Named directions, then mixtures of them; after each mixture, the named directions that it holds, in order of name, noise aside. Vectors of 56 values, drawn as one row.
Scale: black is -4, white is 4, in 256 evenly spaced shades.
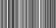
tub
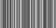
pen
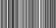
tub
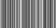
pen, tub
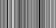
tub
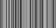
pen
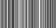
tub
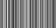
pen, tub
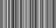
pen, tub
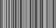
pen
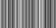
pen, tub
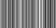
pen, tub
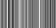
tub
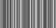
pen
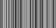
pen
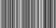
pen, tub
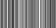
tub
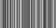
pen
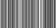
pen, tub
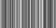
pen, tub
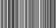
tub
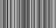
pen, tub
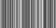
pen, tub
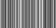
pen, tub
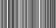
tub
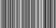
pen, tub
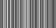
pen, tub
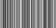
pen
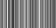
pen, tub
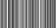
tub
